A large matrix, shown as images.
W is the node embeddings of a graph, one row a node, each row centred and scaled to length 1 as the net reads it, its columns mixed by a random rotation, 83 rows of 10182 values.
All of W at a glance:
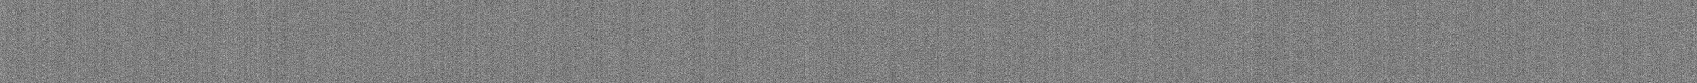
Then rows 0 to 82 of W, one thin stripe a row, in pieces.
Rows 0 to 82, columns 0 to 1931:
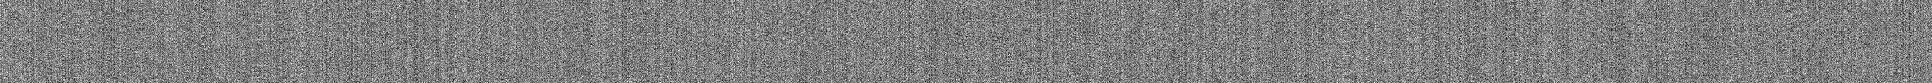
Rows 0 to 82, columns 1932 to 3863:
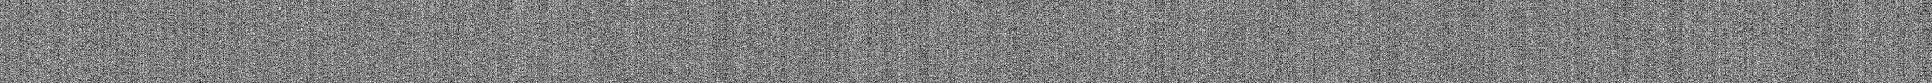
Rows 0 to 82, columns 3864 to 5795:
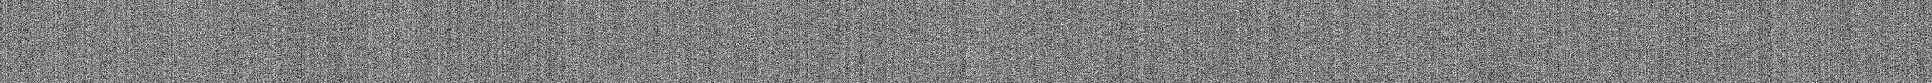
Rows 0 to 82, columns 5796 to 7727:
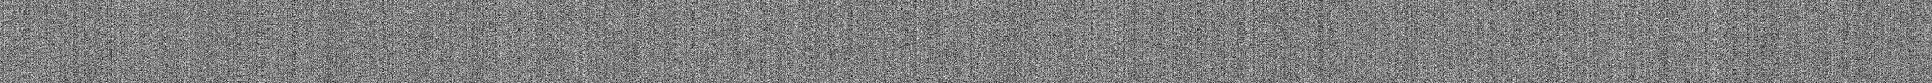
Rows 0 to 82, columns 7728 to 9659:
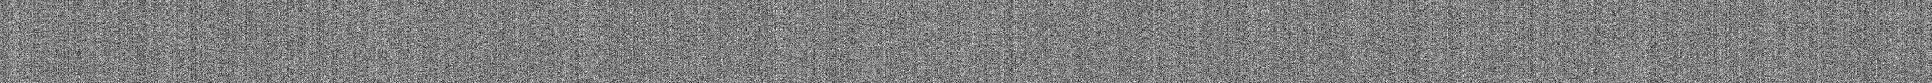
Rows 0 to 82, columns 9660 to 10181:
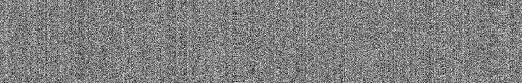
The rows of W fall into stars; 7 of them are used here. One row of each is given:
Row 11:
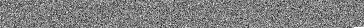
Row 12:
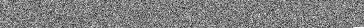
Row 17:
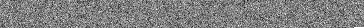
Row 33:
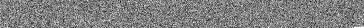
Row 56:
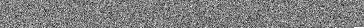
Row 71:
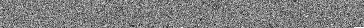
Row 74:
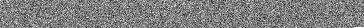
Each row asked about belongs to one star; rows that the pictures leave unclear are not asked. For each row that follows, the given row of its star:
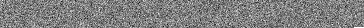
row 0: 71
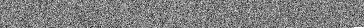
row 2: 74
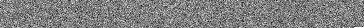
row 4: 74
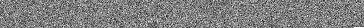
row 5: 71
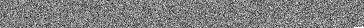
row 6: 33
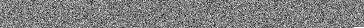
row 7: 71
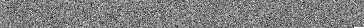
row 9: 71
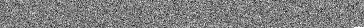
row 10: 11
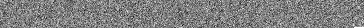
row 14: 33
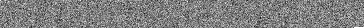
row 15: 17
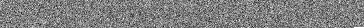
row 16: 56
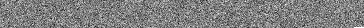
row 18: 12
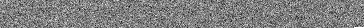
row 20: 74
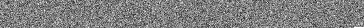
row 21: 33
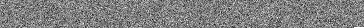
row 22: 71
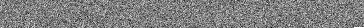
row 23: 71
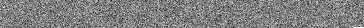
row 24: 12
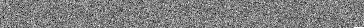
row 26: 71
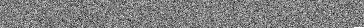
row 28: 11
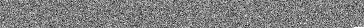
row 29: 11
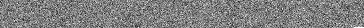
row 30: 11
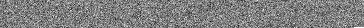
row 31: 71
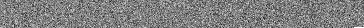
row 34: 74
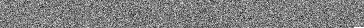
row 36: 56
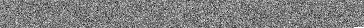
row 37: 74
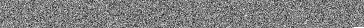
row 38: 11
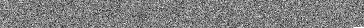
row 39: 12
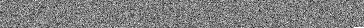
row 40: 56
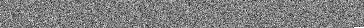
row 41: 17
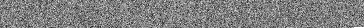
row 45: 74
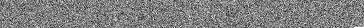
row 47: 11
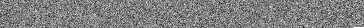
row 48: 33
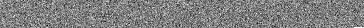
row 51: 74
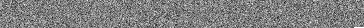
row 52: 56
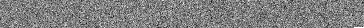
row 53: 74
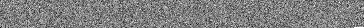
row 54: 56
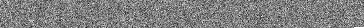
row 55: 17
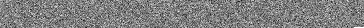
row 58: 74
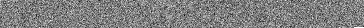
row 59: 74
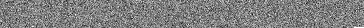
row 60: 33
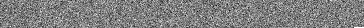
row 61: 71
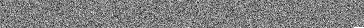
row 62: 11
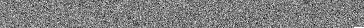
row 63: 33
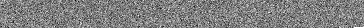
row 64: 71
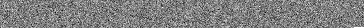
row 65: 12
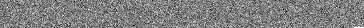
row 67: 33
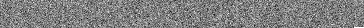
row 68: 71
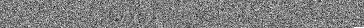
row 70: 56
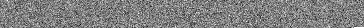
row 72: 17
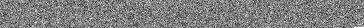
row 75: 33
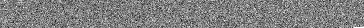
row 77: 12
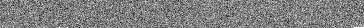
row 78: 11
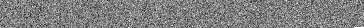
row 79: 17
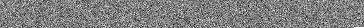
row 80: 17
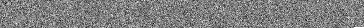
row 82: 17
